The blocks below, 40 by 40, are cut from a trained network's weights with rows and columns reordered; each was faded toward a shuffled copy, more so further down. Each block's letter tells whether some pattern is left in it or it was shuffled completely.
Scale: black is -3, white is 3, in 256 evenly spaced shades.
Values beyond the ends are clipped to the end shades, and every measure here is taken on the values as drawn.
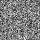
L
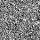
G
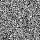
G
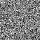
G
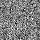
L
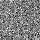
G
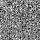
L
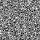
L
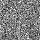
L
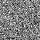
G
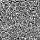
L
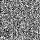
L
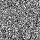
L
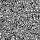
G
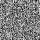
L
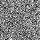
G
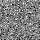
G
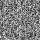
L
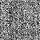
L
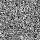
G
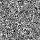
L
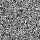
G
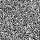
G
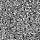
L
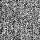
L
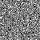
G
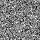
G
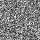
G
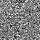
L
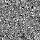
L
